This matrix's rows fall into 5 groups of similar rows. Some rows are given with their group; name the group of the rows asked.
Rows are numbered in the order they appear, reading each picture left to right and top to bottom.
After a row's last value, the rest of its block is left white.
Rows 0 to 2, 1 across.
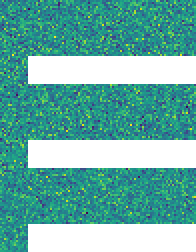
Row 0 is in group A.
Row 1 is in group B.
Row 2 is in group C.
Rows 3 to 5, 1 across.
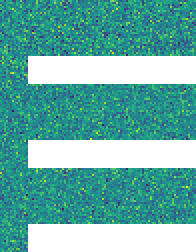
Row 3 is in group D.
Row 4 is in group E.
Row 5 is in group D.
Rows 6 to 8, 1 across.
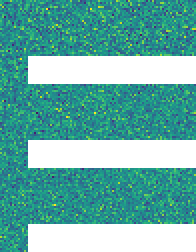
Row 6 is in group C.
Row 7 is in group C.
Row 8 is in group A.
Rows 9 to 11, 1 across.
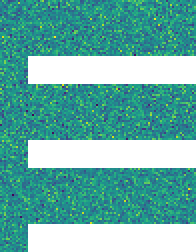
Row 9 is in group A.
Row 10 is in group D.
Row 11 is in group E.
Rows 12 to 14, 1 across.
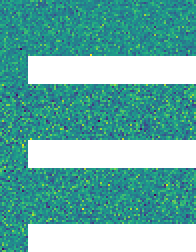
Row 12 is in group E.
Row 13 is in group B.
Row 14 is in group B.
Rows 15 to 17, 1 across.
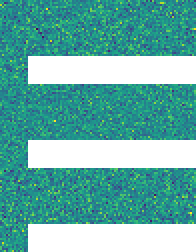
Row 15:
C
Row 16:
A
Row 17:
B
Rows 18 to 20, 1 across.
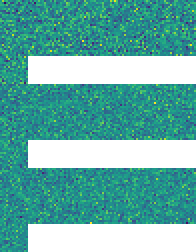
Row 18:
B
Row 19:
A
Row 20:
E
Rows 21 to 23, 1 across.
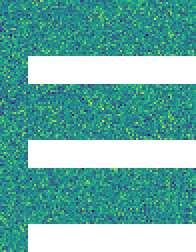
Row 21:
A
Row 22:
A
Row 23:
B
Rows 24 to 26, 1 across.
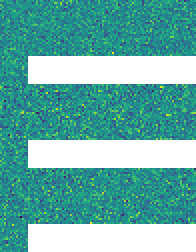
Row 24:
D
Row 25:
C
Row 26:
E
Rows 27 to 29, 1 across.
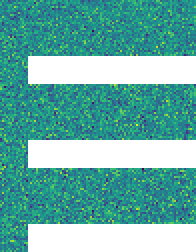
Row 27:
A
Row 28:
B
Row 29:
D
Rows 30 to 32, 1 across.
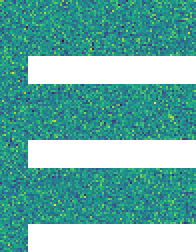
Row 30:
D
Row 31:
A
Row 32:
A
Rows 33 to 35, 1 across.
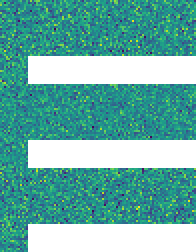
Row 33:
B
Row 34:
B
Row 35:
D
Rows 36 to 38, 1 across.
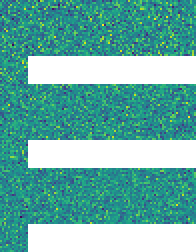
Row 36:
A
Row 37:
D
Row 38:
E
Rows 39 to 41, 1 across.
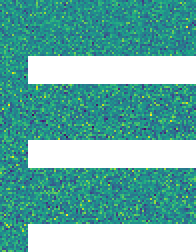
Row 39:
D
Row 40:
D
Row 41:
B
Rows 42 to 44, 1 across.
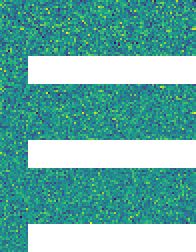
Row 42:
C
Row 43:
C
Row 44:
E
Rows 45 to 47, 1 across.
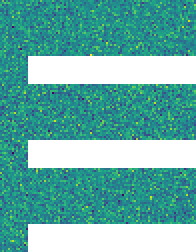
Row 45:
E
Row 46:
A
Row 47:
D
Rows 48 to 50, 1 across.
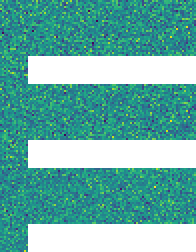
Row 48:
D
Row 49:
D
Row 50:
A
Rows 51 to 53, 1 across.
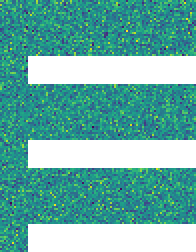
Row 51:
D
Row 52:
B
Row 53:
A
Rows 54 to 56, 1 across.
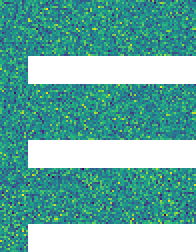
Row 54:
C
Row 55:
C
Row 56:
A
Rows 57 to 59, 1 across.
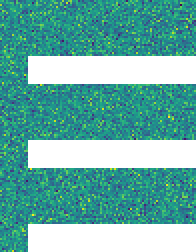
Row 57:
D
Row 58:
A
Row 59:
B
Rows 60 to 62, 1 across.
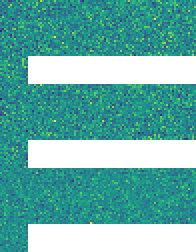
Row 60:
A
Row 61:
A
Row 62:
E
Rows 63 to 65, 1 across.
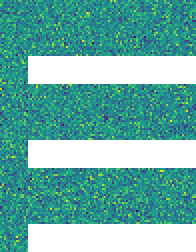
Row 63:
B
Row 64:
D
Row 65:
C
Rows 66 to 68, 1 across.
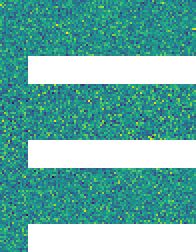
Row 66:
C
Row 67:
A
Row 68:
A
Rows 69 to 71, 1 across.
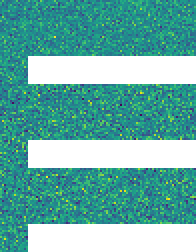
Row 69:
A
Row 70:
A
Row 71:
C
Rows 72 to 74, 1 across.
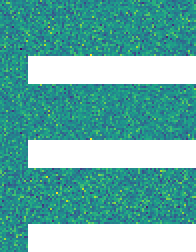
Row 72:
E
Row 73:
E
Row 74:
C
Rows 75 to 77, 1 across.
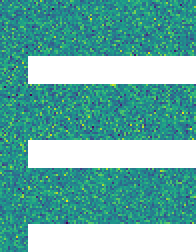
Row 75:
A
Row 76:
B
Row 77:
C
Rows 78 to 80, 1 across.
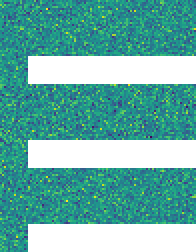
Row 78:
C
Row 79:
B
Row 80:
C
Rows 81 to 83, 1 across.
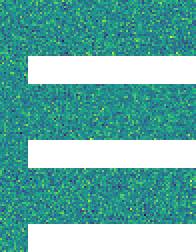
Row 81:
D
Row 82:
E
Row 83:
B
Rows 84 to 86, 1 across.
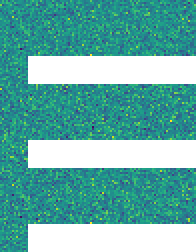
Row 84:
E
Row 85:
D
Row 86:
E
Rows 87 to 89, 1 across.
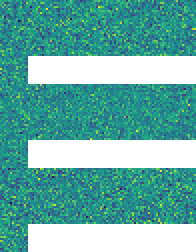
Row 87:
C
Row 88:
E
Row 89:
A
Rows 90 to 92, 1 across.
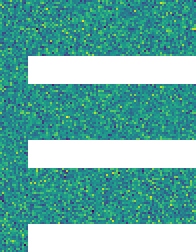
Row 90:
C
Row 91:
C
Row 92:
D
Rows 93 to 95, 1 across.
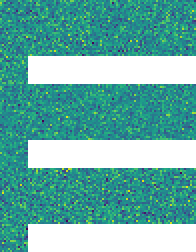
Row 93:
B
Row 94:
C
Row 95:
D
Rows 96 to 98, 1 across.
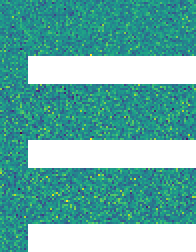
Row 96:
E
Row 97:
E
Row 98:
C
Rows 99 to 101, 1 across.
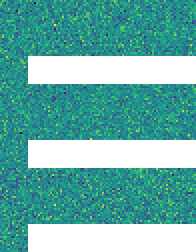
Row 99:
B
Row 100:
E
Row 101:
A
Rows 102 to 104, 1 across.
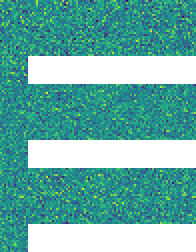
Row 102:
D
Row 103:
C
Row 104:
C
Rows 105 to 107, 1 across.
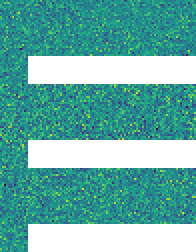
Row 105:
E
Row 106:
B
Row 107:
C
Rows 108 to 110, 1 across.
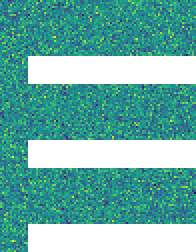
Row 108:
A
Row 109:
D
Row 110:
D
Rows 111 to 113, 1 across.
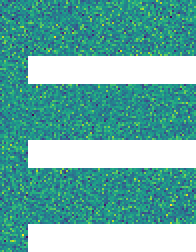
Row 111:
A
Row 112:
D
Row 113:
D
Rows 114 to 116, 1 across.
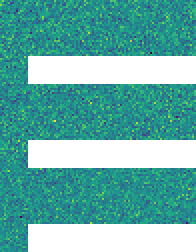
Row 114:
B
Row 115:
A
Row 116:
E
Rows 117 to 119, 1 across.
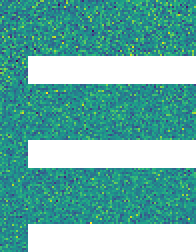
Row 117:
A
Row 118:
C
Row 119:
E
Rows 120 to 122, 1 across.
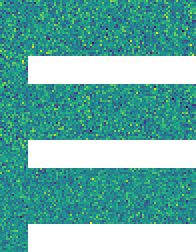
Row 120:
B
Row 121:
B
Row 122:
E
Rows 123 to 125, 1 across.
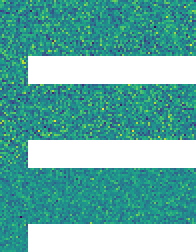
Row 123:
B
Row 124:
A
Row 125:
E
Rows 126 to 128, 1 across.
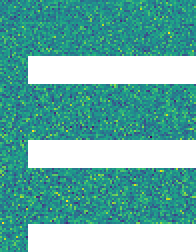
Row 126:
A
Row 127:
B
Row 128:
C
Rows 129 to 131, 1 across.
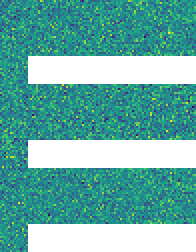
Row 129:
A
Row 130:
D
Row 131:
A
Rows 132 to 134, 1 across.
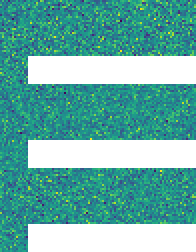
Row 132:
A
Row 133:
E
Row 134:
C
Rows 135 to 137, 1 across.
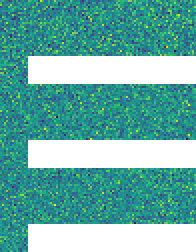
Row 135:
A
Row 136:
E
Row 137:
A
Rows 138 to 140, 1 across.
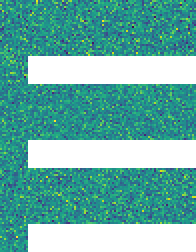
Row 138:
D
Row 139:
A
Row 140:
C
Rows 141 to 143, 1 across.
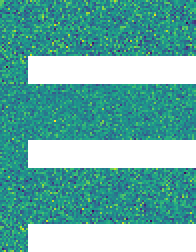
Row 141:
B
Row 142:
A
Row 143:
B
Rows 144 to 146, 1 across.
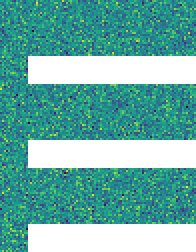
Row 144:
D
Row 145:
B
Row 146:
D
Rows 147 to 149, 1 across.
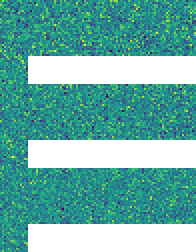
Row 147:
B
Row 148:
D
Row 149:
D
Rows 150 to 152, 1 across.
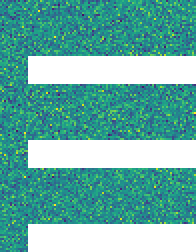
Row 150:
A
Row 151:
C
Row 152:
A
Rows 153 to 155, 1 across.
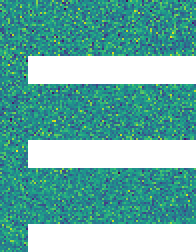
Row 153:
D
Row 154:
A
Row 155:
D
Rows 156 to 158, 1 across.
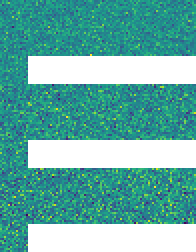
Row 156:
E
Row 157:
C
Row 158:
A
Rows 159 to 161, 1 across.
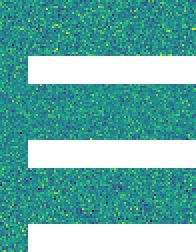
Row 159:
C
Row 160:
E
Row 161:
B
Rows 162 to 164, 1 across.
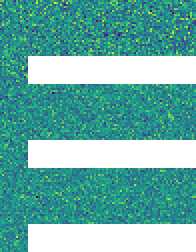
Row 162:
D
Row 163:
A
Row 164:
C
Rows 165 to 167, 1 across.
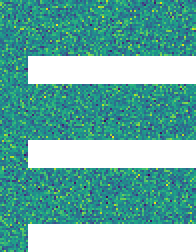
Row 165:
C
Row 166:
D
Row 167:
B
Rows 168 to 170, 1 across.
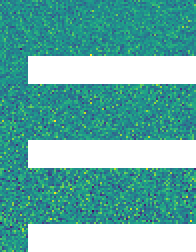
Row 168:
E
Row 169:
A
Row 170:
B
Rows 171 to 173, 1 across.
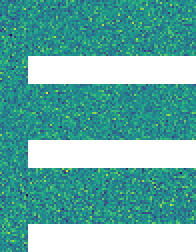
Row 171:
A
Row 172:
C
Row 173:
D
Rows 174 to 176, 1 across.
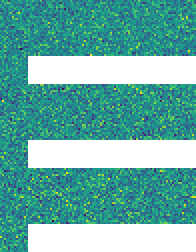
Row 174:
E
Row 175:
A
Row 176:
C
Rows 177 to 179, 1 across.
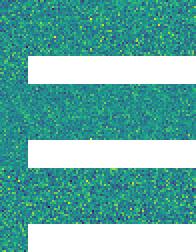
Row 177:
A
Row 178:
E
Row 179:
B
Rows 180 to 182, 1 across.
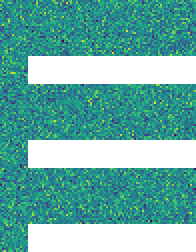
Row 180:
D
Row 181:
A
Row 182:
B
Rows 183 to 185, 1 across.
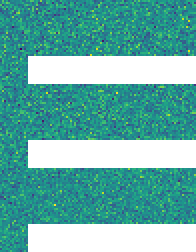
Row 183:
E
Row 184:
C
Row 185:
A
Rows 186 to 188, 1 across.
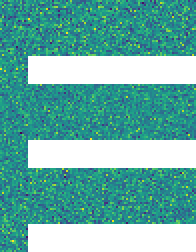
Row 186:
C
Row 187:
E
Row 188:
D
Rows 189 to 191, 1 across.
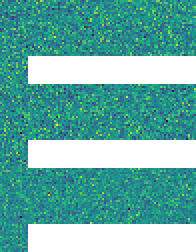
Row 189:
A
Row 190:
E
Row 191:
E
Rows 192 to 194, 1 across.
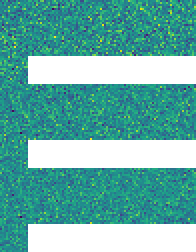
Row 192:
A
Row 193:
E
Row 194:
E
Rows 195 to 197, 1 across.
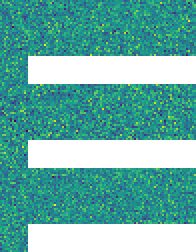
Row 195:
E
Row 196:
A
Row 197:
A
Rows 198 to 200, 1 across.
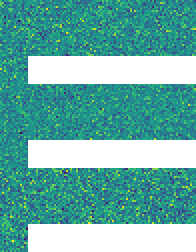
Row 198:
C
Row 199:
E
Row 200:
D
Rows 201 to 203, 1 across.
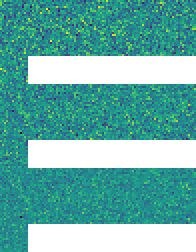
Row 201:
C
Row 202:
E
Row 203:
E
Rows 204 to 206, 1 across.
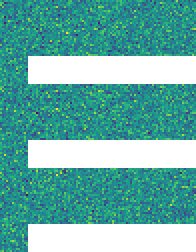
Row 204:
C
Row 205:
C
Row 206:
D
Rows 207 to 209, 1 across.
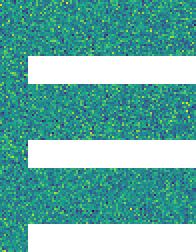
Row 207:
D
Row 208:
D
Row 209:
B
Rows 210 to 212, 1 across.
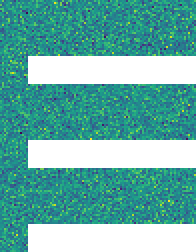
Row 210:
D
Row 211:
E
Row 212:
A
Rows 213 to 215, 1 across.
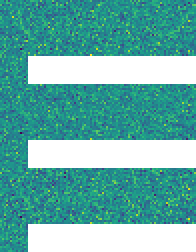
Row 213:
E
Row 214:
E
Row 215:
E
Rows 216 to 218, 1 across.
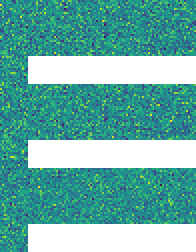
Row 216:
D
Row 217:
D
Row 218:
A
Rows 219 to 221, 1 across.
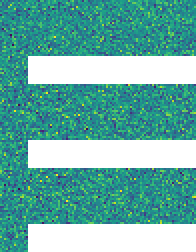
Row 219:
A
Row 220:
C
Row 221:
C
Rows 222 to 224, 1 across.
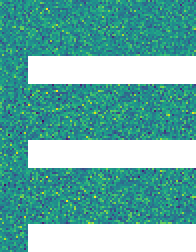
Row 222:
C
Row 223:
C
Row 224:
C
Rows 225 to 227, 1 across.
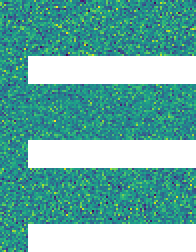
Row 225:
C
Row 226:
A
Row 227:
B
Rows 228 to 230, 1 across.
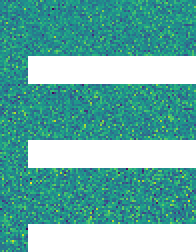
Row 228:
A
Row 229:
A
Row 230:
D
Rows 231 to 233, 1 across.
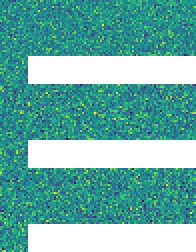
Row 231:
A
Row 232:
C
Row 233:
B
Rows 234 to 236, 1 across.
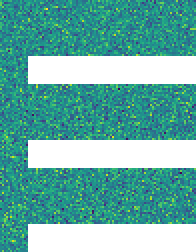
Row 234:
C
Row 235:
D
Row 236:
D
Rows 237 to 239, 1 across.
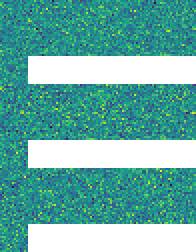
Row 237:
C
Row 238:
C
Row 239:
A
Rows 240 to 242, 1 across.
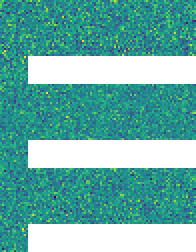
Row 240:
B
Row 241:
C
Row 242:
B
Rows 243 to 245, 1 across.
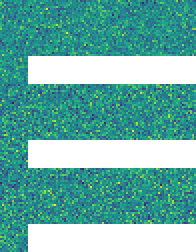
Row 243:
C
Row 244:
A
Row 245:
A
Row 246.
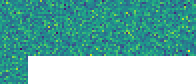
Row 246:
E
